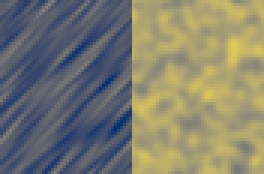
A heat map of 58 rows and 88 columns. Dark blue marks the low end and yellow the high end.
The table splits into one row of 2 panels. Panel 1,1: low, slanting up to the right. Panel 1,2: high, blotchy.
